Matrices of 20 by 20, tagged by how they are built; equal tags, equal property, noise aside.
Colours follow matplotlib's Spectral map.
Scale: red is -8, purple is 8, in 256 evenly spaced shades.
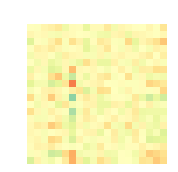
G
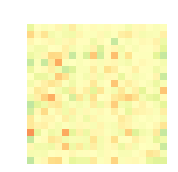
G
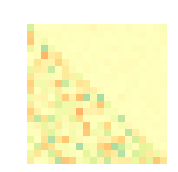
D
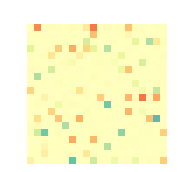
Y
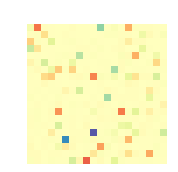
Y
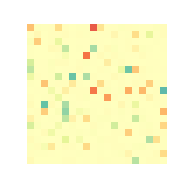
Y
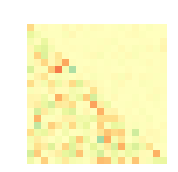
D
